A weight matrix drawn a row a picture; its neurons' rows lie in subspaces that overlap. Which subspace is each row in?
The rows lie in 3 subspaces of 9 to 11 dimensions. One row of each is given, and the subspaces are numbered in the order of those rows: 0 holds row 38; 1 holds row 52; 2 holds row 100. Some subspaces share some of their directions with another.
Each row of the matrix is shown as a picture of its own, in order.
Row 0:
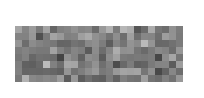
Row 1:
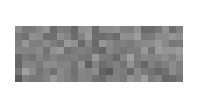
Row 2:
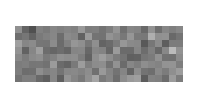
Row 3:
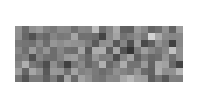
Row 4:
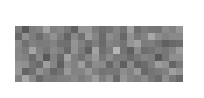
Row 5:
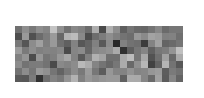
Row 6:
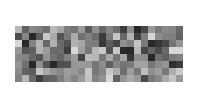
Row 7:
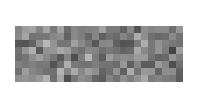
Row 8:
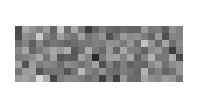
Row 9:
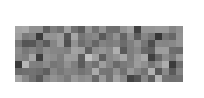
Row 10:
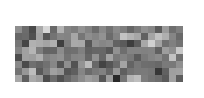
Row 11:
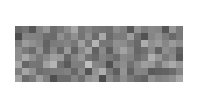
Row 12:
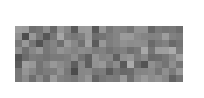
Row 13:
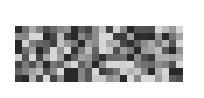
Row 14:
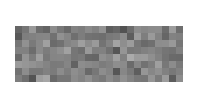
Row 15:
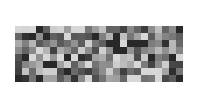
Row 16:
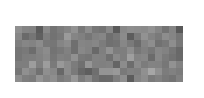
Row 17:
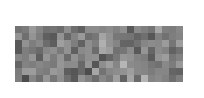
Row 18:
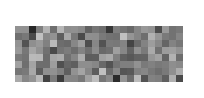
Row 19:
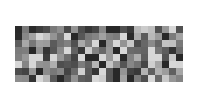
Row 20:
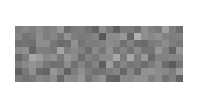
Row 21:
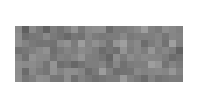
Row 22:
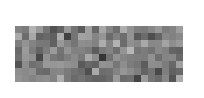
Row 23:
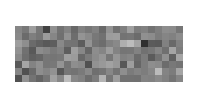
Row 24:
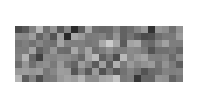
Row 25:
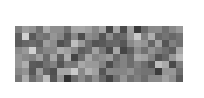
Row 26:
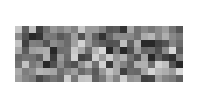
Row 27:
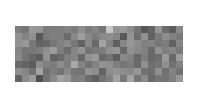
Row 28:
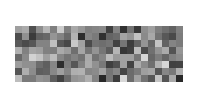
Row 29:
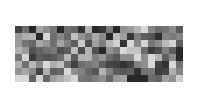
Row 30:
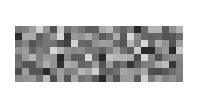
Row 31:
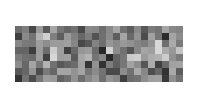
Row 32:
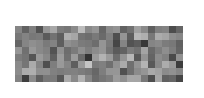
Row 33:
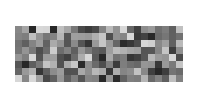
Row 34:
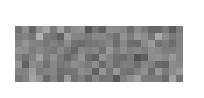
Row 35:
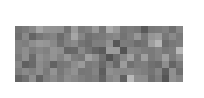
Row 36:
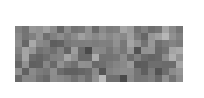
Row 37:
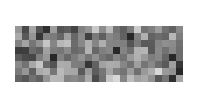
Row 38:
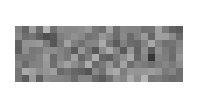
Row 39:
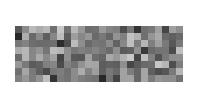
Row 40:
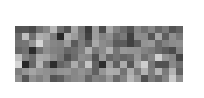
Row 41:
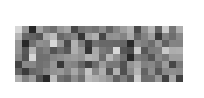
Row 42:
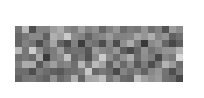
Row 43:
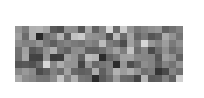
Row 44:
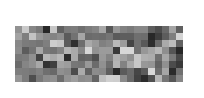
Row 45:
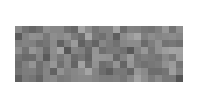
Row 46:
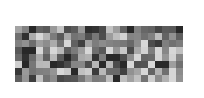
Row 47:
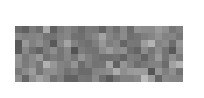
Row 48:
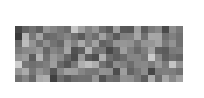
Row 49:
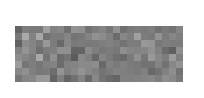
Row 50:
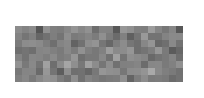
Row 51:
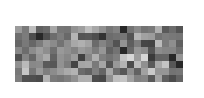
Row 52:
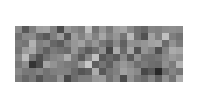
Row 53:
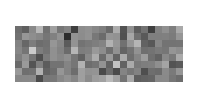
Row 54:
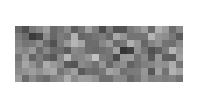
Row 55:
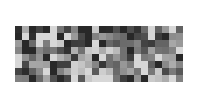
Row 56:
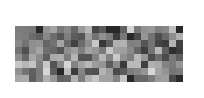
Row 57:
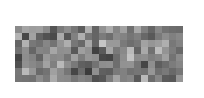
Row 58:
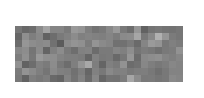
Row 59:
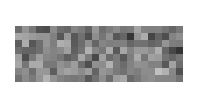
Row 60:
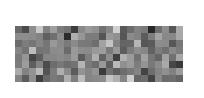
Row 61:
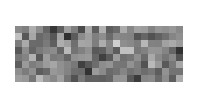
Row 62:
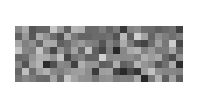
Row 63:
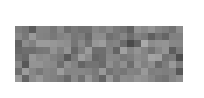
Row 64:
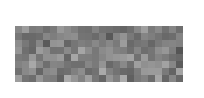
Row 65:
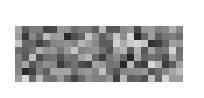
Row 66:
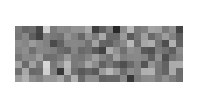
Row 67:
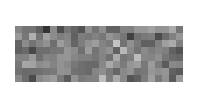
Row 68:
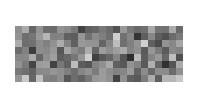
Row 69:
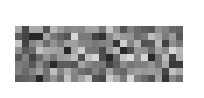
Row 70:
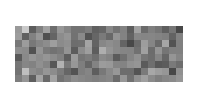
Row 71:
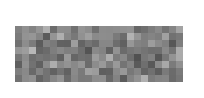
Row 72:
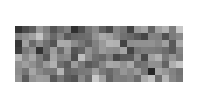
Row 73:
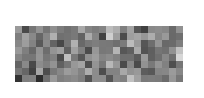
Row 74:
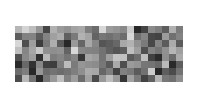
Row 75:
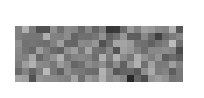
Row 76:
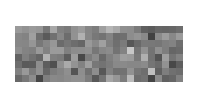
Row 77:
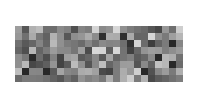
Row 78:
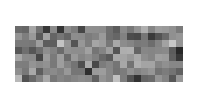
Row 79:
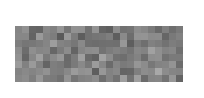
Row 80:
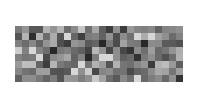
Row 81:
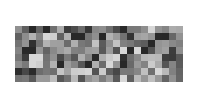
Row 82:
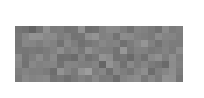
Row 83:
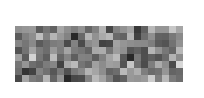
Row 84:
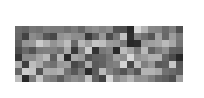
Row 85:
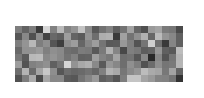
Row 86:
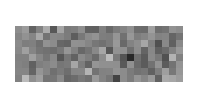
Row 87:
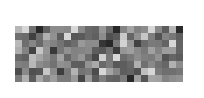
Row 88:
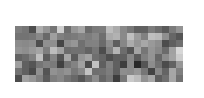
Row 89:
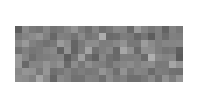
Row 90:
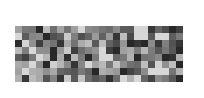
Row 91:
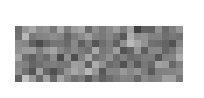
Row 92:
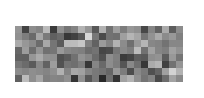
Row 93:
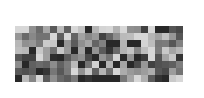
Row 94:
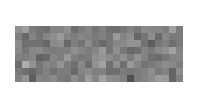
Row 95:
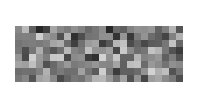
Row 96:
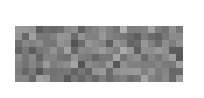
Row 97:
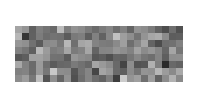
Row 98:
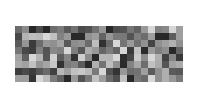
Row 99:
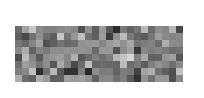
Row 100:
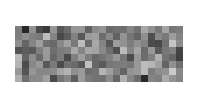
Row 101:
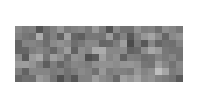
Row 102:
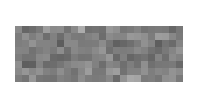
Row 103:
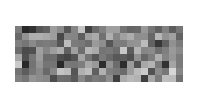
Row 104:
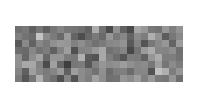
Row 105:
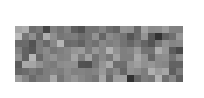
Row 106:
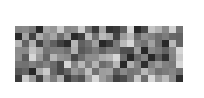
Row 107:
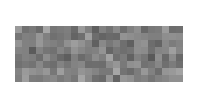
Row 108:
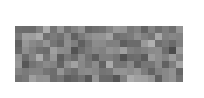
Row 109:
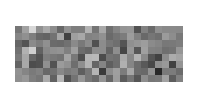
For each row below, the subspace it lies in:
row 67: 1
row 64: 1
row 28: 1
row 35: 2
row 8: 1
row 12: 2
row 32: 2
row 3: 0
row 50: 0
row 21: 2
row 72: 0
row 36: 1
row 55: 2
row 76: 0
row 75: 0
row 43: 0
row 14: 1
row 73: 1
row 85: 0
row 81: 1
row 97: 2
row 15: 0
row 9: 1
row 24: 0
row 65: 2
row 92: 2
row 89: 1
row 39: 1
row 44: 0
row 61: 2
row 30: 1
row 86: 2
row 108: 0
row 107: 2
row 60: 0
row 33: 1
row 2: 1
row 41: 1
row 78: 2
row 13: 0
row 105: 1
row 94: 2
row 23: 1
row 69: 2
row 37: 1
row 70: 2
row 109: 1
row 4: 0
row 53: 0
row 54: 0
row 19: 1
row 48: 1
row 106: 0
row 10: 1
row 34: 1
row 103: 2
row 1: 2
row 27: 1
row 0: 0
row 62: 0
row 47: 0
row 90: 2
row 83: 0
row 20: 1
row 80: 2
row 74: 0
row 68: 2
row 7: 1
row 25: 1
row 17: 0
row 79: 1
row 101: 0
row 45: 2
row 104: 0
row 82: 2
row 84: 1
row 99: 1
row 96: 0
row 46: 2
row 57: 2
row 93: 0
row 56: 0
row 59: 1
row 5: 2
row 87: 0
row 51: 1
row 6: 2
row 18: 1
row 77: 0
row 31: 2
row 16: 0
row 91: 1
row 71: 2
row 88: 2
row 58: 1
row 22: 2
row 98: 1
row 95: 0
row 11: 1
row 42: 2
